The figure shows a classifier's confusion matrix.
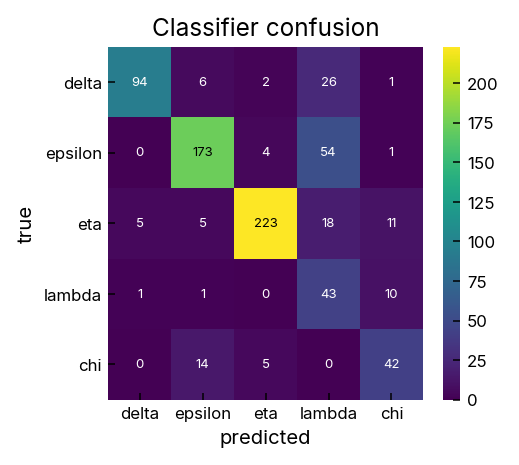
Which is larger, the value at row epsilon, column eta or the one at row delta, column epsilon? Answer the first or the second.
the second
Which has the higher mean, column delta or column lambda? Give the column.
lambda
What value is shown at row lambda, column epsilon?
1
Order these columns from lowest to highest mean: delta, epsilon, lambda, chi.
chi, delta, lambda, epsilon
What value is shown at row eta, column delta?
5
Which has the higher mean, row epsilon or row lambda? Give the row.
epsilon
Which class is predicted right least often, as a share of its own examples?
chi
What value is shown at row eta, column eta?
223
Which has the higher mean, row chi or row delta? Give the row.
delta
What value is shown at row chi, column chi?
42
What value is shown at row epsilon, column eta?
4
